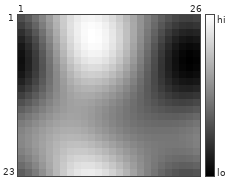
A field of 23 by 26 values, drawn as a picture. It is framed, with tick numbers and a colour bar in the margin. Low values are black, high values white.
The ninth with the highest average is the top middle. Values change most from cell to cell in the top left. The bottom right is the calmest part.
